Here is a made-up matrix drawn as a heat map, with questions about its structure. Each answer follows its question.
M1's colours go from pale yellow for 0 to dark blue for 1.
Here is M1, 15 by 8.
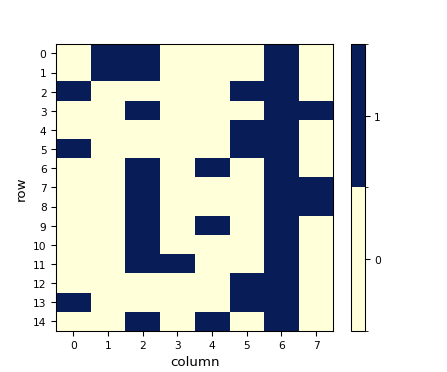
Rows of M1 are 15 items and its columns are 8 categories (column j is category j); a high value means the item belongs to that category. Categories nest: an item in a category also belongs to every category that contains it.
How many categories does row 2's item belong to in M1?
3
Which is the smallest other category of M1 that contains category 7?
2
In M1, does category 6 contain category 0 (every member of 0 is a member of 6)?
yes
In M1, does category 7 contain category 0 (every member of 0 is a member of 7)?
no
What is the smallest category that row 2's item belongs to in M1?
0
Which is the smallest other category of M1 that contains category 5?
6
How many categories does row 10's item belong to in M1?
2
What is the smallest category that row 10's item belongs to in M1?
2
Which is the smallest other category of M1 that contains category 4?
2
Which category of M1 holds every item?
6
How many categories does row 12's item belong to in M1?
2
